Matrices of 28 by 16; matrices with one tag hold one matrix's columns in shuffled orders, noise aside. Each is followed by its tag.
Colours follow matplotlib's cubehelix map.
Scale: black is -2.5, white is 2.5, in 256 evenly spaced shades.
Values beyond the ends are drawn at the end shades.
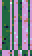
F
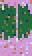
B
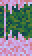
B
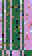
F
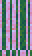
F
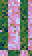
F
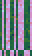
F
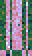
F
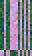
F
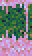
B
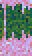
B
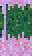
B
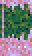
B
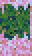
B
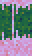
B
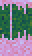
B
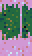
B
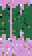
B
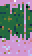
B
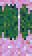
B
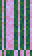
F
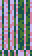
F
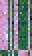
F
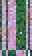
F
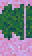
B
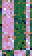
F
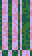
F
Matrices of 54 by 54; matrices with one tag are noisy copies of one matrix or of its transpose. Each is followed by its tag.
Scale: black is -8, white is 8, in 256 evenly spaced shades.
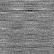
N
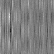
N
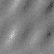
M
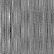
N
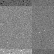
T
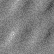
M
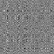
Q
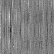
N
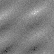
M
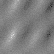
M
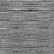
N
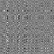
Q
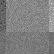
T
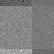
T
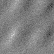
M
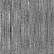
N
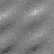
M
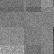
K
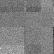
K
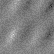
M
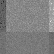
T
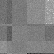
K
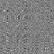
Q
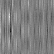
N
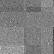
K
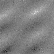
M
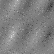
M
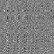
Q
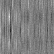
N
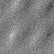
M
